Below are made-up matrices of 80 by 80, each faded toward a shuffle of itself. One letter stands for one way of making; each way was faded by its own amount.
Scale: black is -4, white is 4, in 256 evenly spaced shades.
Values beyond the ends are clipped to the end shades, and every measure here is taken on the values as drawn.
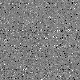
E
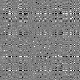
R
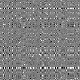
R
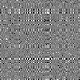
R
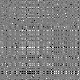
R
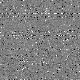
E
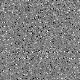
E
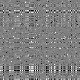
R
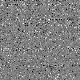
E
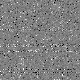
E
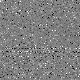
E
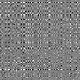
R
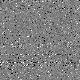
E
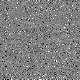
E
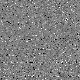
E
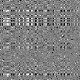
R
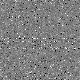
E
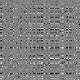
R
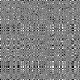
R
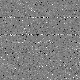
E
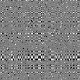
R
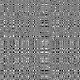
R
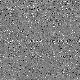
E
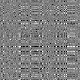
R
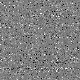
E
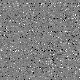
E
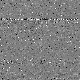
E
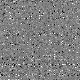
E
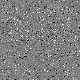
E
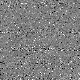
E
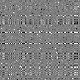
R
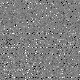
E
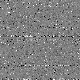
E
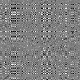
R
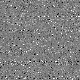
E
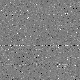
E
